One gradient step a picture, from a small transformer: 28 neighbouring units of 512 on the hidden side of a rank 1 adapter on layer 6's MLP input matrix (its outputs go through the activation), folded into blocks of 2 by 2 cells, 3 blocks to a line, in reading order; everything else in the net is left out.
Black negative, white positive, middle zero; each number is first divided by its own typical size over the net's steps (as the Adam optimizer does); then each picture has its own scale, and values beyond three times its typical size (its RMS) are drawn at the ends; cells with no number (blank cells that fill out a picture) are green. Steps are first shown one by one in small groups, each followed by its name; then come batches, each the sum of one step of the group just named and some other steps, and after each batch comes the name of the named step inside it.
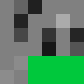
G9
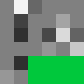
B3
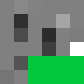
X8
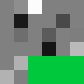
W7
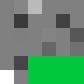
W7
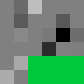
W7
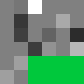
W7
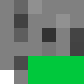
G9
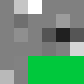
W7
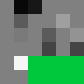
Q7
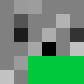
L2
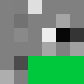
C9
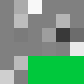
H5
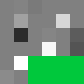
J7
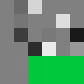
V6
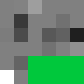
C9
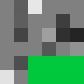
H5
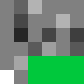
V6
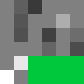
Q7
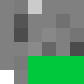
L2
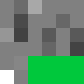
Q7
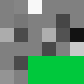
H5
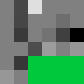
V6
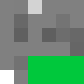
H5
